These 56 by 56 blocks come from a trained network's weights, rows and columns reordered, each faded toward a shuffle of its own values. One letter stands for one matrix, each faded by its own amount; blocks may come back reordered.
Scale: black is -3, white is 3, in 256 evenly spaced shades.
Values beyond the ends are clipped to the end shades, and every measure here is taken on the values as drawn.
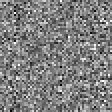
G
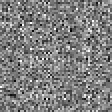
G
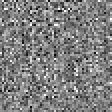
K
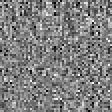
K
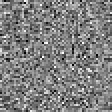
K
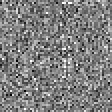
G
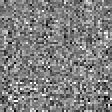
K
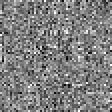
K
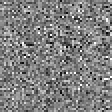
K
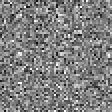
G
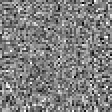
G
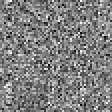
G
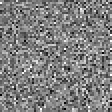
G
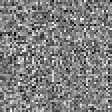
G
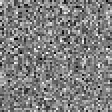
K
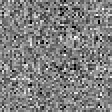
K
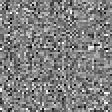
K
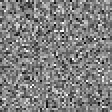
G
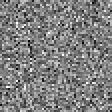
G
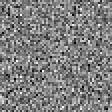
G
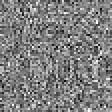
G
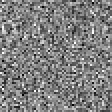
G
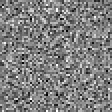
G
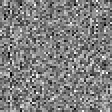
G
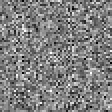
G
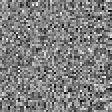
G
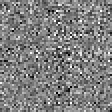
K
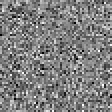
K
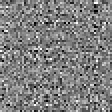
K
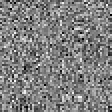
G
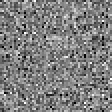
K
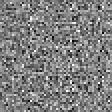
K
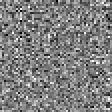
G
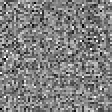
G
